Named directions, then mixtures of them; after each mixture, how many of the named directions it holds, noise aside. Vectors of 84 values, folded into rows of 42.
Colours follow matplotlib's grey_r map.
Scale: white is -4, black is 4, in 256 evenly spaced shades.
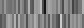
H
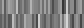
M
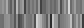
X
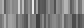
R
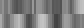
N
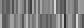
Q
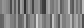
two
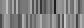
two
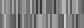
three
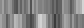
one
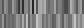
one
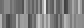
three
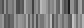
two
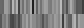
three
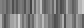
three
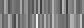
three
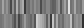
one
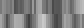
one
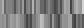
three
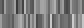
three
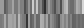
three
